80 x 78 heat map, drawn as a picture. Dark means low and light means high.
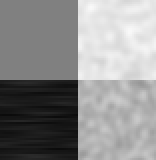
The table splits into 2 rows of 2 panels. Panel 1,1: middling, flat. Panel 1,2: very high, blotchy, faint in contrast. Panel 2,1: very low, streaked across, faint in contrast. Panel 2,2: high, blotchy, faint in contrast.
